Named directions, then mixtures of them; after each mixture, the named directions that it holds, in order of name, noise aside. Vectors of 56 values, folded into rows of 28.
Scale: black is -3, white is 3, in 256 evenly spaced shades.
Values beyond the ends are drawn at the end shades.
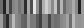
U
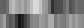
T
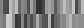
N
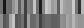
N, U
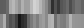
T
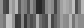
N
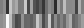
N, U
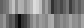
T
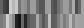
N, T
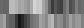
T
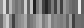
U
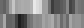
T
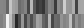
N, U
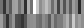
T, U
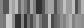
N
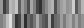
N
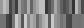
N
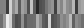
N, U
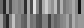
U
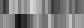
N, T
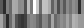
T, U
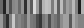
U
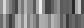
N, U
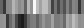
T, U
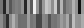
U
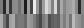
U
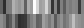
T, U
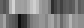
T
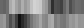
T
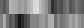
T
